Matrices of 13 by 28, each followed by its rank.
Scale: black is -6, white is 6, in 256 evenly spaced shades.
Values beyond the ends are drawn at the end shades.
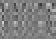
two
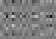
two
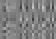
two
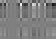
one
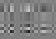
one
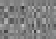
two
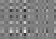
one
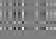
one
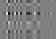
one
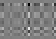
one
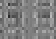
two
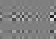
one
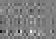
two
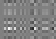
one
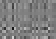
two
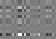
one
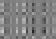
one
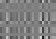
one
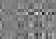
two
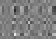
two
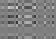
one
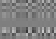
one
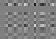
one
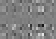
two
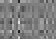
two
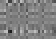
two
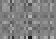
two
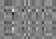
two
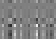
one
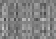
two
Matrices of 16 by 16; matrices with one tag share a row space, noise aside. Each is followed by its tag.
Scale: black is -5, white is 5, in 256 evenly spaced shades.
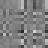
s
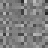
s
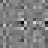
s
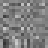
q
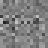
q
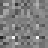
q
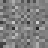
q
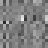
s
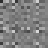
q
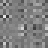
s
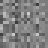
q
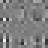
s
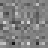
q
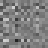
q
